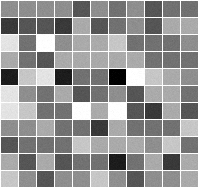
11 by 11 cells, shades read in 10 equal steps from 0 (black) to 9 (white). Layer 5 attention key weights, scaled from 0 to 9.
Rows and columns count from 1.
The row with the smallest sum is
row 2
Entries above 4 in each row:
6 4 7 6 6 6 6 5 6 4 9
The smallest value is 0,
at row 5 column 7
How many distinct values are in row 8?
5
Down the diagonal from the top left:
5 3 9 6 4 4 9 4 5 2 6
